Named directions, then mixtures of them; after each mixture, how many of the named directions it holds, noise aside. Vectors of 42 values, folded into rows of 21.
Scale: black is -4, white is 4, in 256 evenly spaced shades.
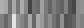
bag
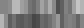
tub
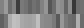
two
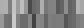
two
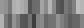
two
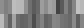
two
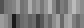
two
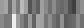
one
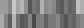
two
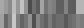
two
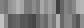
one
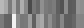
one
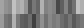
two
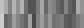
two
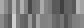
two
